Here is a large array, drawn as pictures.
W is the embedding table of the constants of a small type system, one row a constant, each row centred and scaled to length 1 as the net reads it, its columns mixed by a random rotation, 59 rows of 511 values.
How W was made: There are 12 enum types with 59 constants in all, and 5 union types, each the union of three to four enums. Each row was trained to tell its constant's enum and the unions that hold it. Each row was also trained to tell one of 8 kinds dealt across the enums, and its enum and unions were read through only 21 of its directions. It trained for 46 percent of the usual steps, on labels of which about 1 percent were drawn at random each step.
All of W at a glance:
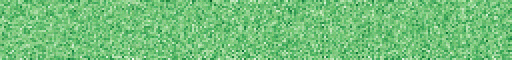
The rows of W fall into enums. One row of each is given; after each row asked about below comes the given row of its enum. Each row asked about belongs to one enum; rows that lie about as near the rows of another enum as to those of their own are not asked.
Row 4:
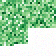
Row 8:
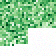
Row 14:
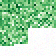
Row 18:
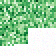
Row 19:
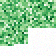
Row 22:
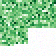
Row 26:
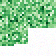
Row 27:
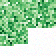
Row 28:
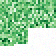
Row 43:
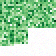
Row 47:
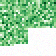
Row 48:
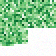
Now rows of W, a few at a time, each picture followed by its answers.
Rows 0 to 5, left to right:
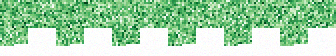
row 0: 22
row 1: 22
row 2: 27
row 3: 14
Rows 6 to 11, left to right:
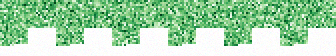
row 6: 47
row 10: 26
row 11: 48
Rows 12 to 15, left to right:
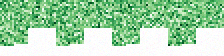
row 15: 43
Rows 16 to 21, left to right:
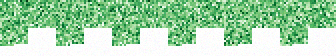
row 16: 47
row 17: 18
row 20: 28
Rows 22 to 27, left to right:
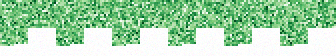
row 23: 28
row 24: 18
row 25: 47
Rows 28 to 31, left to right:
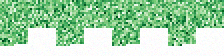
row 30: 28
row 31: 8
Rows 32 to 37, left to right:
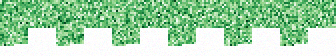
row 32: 14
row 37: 8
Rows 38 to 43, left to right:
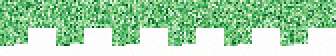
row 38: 14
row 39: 26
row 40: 4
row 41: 22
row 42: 22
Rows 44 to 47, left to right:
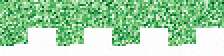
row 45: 26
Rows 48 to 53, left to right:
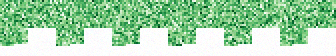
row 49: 18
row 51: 14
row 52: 19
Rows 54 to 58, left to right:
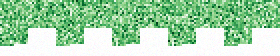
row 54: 28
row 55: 47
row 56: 27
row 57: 27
